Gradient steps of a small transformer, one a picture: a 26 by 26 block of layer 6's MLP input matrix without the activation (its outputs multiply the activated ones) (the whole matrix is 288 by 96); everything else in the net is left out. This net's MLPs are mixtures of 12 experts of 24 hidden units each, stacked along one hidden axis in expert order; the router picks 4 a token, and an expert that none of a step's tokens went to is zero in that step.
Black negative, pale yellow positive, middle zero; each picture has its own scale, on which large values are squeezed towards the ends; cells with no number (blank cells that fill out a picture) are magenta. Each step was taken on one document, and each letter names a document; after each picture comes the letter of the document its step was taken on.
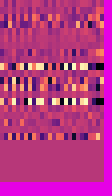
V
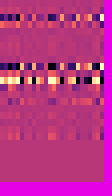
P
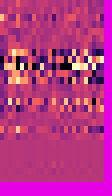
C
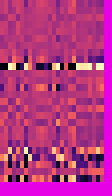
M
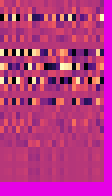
C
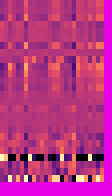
M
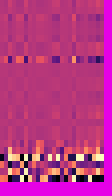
M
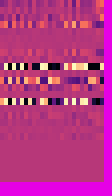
V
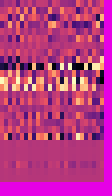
P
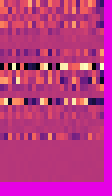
V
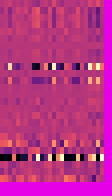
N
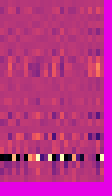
N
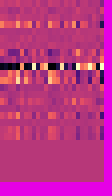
P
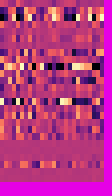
C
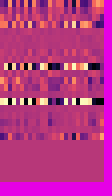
V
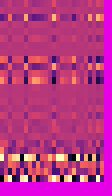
M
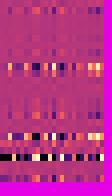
N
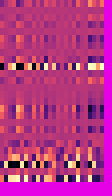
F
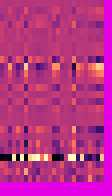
M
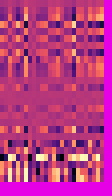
M
